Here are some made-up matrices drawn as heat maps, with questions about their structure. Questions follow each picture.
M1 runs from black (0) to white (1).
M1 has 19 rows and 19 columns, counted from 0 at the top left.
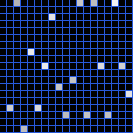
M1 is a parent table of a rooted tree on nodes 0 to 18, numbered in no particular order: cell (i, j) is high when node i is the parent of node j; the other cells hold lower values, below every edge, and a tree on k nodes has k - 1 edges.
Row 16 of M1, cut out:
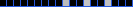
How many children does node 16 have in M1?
3
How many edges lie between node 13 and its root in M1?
1
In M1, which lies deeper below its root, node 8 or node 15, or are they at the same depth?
node 8
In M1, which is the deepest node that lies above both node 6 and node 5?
16
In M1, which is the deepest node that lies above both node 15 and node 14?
16
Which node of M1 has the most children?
0
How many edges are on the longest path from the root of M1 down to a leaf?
3
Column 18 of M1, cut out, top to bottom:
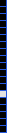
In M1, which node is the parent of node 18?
13
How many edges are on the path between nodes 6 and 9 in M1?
1
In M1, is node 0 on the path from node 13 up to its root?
yes
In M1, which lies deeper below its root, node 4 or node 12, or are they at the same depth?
node 4
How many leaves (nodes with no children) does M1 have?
9
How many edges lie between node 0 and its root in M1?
0
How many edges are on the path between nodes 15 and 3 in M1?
5
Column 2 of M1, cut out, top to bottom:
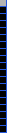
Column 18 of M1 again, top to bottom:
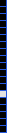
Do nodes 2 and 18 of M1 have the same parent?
no
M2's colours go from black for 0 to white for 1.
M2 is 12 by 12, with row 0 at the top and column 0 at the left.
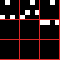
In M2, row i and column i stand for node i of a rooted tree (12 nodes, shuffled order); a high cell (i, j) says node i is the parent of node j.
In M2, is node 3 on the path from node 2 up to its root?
yes
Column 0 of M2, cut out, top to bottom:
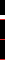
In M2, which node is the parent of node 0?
3
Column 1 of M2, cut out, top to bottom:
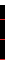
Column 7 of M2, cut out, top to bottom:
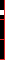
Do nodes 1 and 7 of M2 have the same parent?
no
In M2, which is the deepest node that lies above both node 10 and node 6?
0
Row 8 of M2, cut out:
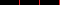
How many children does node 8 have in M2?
0
